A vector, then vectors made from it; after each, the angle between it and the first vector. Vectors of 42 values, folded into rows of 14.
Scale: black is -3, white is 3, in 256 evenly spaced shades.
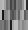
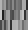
nearly parallel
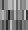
partly opposed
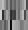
nearly parallel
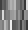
nearly opposite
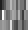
nearly opposite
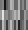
partly opposed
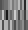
partly opposed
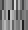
partly opposed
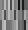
orthogonal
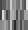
nearly opposite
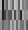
orthogonal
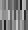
partly aligned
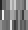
nearly opposite
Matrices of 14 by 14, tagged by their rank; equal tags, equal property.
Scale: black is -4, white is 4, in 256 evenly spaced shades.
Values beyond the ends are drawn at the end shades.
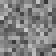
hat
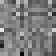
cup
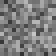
hat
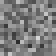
hat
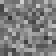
hat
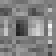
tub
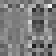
tub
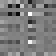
tub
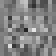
cup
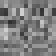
cup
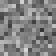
hat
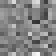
cup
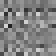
cup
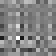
tub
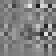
tub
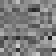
cup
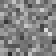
hat
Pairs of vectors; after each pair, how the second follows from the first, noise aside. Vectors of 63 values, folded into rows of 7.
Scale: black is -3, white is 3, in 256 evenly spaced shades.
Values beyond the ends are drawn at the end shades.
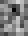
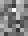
sign-scrambled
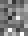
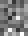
copied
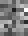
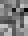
sign-scrambled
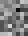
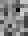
sign-scrambled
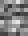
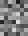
sign-scrambled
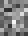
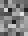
sign-scrambled
